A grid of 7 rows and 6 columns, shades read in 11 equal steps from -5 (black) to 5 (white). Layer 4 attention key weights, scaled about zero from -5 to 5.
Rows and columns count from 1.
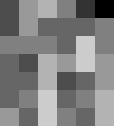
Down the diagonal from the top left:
-2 1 0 1 -1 2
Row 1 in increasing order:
-5 -3 -2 0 1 2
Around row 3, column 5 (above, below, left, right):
-1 3 -1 0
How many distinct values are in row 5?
4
